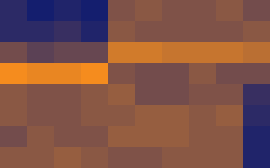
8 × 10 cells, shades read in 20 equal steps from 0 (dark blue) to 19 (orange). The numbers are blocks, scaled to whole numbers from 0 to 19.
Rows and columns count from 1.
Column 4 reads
0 1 7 19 10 10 9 10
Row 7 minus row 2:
6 8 6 8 1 2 2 1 1 -9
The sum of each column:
69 64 67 66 85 82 81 82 82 47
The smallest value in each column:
2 0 1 0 9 8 8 9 8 1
